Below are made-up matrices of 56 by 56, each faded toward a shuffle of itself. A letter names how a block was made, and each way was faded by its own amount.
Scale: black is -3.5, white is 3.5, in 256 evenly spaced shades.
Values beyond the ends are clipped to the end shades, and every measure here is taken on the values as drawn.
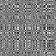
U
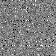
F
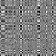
U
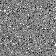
F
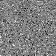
F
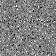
F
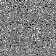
F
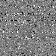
F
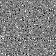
F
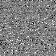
F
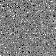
F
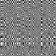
U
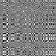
U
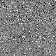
F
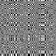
U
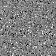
F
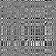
U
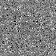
F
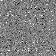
F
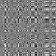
U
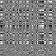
U
